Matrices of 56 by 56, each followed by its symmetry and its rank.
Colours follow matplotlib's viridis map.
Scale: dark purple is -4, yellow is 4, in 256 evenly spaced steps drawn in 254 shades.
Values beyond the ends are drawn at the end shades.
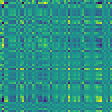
symmetric, rank two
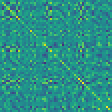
symmetric, rank five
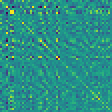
symmetric, rank five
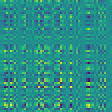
neither, rank two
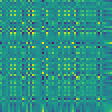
symmetric, rank two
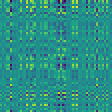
neither, rank two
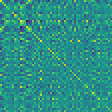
symmetric, rank five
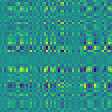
neither, rank two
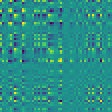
symmetric, rank two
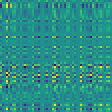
neither, rank two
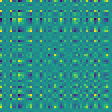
symmetric, rank two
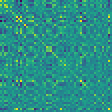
symmetric, rank five
